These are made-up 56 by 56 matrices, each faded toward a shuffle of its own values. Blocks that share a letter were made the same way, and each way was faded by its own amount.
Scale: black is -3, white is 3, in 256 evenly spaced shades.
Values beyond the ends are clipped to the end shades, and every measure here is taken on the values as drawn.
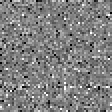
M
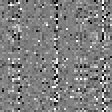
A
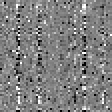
A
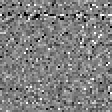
M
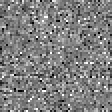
M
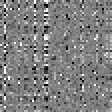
A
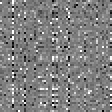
A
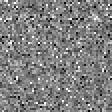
M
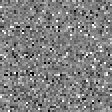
M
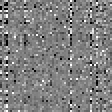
A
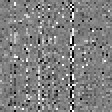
A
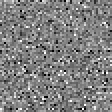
M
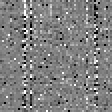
A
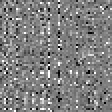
A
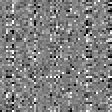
A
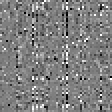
A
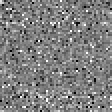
M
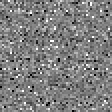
M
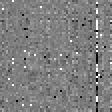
A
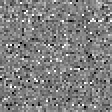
M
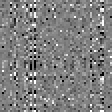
A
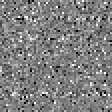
M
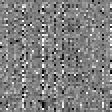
A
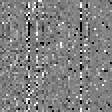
A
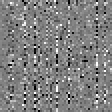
A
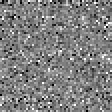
M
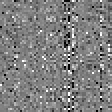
A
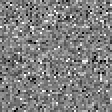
M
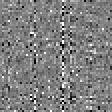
A
